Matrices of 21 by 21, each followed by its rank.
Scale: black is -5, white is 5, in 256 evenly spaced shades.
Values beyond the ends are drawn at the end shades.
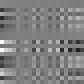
one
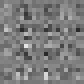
three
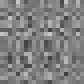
three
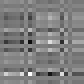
one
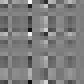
one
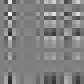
one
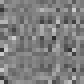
three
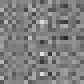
three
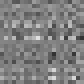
three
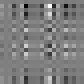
one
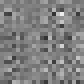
three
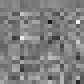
three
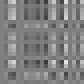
one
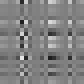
one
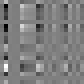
one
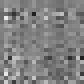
three
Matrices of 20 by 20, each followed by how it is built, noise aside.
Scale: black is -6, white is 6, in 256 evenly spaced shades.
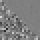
lower triangular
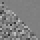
lower triangular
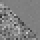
lower triangular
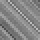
Toeplitz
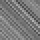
Toeplitz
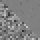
lower triangular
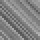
Toeplitz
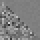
lower triangular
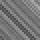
Toeplitz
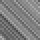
Toeplitz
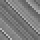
Toeplitz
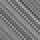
Toeplitz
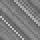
Toeplitz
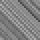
Toeplitz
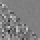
lower triangular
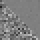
lower triangular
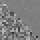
lower triangular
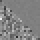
lower triangular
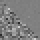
lower triangular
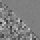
lower triangular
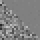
lower triangular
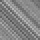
Toeplitz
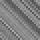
Toeplitz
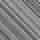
Toeplitz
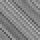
Toeplitz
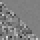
lower triangular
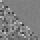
lower triangular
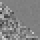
lower triangular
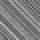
Toeplitz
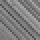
Toeplitz
